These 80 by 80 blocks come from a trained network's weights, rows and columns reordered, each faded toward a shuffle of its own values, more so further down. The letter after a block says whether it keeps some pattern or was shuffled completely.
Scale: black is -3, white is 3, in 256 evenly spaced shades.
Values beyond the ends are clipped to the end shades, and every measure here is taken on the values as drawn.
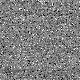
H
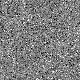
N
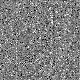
H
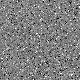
N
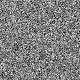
N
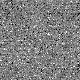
H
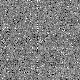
H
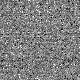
H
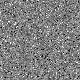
N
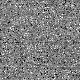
H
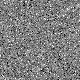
N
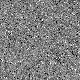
N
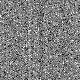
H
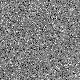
N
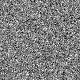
N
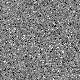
N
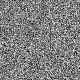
N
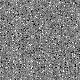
H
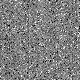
H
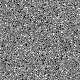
N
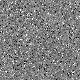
N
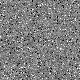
N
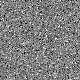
N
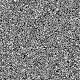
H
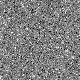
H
